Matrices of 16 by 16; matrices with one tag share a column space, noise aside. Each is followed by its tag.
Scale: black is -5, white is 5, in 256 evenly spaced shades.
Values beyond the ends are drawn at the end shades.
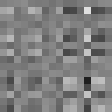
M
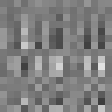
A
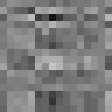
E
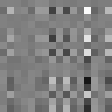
M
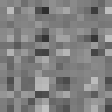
M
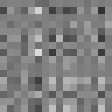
M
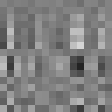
A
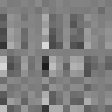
A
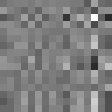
E
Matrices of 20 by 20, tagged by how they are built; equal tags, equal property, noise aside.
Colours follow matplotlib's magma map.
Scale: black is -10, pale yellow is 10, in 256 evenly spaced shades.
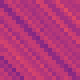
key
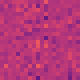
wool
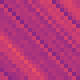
key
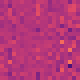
wool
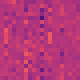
wool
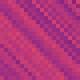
key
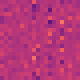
wool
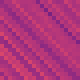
key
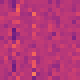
wool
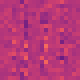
wool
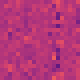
wool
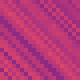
key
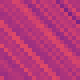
key
